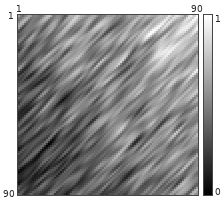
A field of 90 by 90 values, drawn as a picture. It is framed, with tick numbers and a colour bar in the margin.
Odd rows or columns: none. Histogram: bell-shaped. Grain: diagonal, up to the right. Slope: up to the top right. Ninth with the highest average: top right. Ninth with the lowest average: bottom left. Lone odd cells: none.
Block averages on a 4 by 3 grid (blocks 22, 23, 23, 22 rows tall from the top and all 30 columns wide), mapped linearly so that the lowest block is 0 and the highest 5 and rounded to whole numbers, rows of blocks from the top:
335 / 134 / 123 / 013
